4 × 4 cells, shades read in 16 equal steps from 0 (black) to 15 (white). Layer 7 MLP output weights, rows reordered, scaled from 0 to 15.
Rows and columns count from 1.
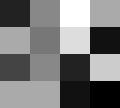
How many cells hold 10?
4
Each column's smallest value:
2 7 1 0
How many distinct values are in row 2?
4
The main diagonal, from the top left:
2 7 2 0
